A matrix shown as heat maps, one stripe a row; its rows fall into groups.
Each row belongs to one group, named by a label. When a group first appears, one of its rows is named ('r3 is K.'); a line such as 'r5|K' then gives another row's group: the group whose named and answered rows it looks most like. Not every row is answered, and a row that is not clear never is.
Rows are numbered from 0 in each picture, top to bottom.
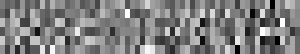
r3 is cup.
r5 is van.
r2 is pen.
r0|van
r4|pen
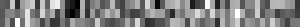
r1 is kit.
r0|kit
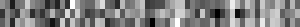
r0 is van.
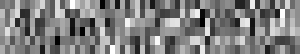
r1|pen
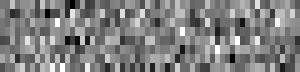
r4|kit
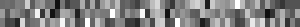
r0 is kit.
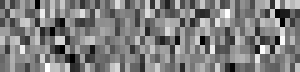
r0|van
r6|kit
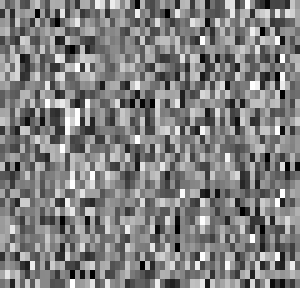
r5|kit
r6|pen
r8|pen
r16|van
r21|pen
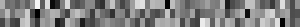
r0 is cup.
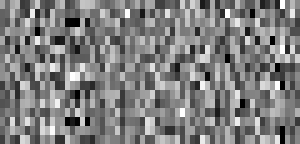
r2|kit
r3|cup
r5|kit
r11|kit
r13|kit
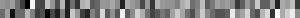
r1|van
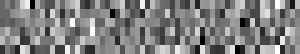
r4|pen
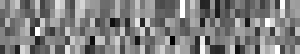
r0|pen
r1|pen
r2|cup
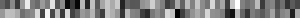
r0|kit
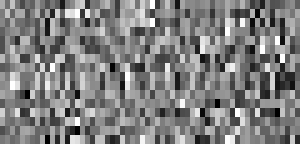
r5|cup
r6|pen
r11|pen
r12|pen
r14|kit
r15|van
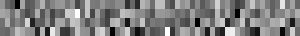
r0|van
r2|cup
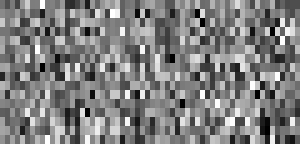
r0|kit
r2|pen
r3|van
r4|pen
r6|kit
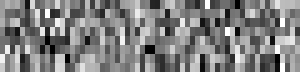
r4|van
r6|pen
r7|pen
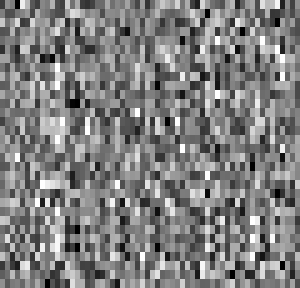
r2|pen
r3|kit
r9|kit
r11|kit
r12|cup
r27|kit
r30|cup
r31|van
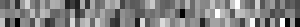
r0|kit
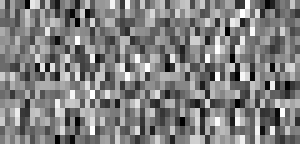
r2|kit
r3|cup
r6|cup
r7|van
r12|pen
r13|pen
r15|kit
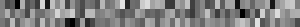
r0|van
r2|kit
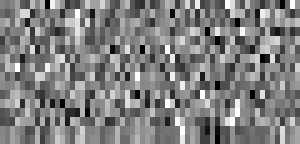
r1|cup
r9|pen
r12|kit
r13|van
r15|pen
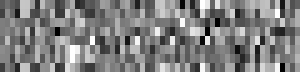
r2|pen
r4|cup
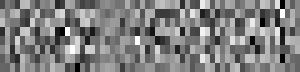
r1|pen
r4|van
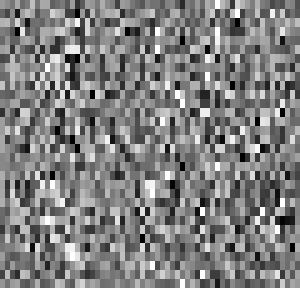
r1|kit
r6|kit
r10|van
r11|pen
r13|cup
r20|van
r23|cup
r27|cup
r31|pen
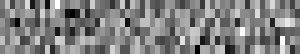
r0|cup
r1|kit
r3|kit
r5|cup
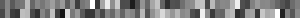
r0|kit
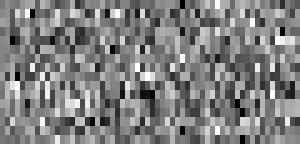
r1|cup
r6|pen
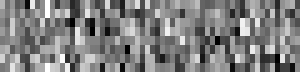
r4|pen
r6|pen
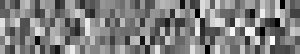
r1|cup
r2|pen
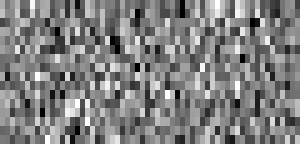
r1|pen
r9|kit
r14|kit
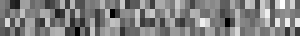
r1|cup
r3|kit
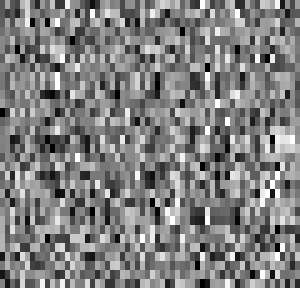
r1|kit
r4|kit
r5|van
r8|kit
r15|van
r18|pen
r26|van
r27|pen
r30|cup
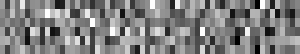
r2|cup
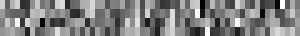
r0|pen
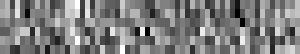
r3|cup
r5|van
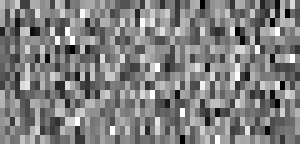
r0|pen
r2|van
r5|kit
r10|van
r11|pen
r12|pen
